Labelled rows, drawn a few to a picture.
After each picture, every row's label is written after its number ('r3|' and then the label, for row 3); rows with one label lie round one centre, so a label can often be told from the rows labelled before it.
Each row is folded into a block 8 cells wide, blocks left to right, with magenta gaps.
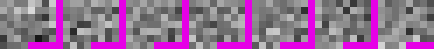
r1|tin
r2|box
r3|box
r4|box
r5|box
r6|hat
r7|hat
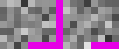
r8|box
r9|hat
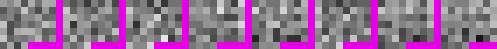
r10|box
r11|hat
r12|hat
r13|tin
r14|tin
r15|hat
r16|tin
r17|tin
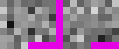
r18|hat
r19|tin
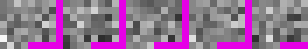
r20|box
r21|tin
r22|hat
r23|box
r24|tin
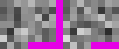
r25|box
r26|box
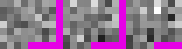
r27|box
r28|tin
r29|tin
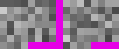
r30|hat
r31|box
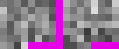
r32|hat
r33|tin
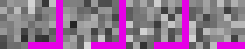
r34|tin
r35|hat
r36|box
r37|box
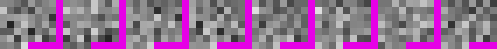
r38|hat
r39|tin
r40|hat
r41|hat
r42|hat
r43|hat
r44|box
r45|hat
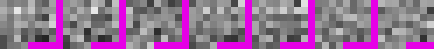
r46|tin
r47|tin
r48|hat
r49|tin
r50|tin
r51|box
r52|box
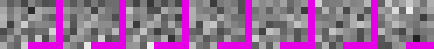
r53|hat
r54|hat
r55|hat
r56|hat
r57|box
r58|box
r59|tin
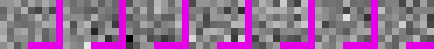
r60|box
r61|hat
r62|tin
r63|box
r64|tin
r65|hat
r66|hat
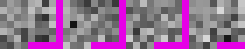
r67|tin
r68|hat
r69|box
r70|tin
